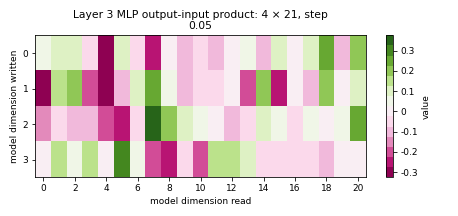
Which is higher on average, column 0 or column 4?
column 0
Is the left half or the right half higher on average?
right
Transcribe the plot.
Title: Layer 3 MLP output-input product: 4 × 21, step 0.05
x-axis: model dimension read, ticks 0 2 4 6 8 10 12 14 16 18 20
y-axis: model dimension written, ticks 0 1 2 3 (0 at the top)
Colour bar: value, ticks -0.3 -0.2 -0.1 0 0.1 0.2 0.3
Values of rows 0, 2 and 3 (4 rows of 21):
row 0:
0.05 0.1 0.1 -0.05 -0.3 0.1 -0.05 -0.25 0 -0.1 -0.05 -0.1 0 0.05 -0.1 0.1 0 0.1 0.25 -0.1 0.2
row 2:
-0.15 -0.05 -0.1 -0.1 -0.2 -0.25 -0.05 0.35 0.2 0.1 0.05 0 -0.1 -0.05 0.1 0.05 -0.05 0.05 0 0.05 0.25
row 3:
0 0.15 0.05 0.15 0 0.3 0.05 -0.2 -0.25 -0.05 -0.2 0.15 0.15 0.1 -0.05 -0.05 -0.05 -0.05 -0.1 0 0
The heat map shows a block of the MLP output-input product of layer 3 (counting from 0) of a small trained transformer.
